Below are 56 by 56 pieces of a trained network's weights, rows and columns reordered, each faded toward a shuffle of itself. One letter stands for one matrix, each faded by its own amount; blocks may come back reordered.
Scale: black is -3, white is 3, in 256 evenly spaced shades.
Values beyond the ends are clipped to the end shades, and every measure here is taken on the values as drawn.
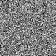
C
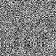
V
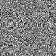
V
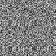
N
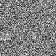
C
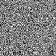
V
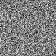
C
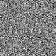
V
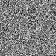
C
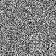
C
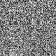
C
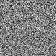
C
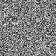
C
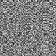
N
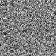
V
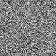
V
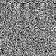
V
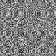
N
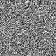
C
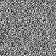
N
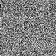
C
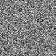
V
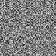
N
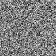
C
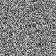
V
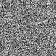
C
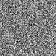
C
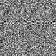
V
